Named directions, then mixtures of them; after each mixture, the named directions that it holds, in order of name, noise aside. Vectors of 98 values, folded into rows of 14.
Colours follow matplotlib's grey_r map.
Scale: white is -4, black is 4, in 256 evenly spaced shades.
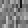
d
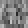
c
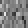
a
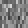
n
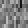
d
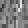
c, d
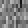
d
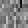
d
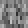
c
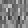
n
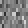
a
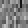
d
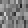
a, d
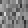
a, d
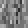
c, d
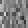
a, c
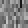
d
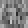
c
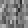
c, d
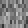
c, n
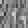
a, d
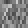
a, n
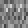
d, n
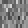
n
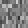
d, n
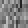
d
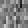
d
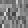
a, n
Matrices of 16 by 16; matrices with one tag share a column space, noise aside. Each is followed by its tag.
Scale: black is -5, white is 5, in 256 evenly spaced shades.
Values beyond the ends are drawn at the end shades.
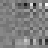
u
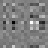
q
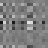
q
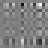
u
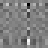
u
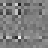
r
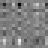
u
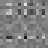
r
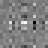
q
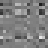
r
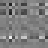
r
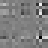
r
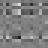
r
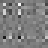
r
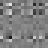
r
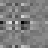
q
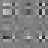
r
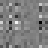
q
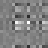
q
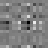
q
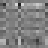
u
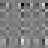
u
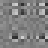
r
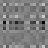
q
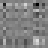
u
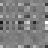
q
